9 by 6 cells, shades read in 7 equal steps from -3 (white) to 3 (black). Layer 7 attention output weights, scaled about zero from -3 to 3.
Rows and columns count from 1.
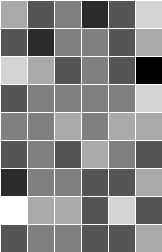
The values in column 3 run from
-1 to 1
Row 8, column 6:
1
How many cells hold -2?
4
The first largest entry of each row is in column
4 2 6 1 1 1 1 4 1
